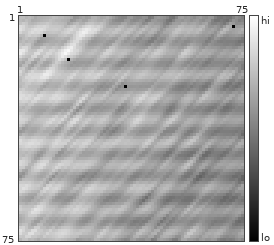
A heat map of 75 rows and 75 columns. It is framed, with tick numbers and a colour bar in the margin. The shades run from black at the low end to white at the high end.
Horizontal stripes repeat 10 times down the table. There are four isolated cells, each far lower than the cells round it. The field climbs toward the left.
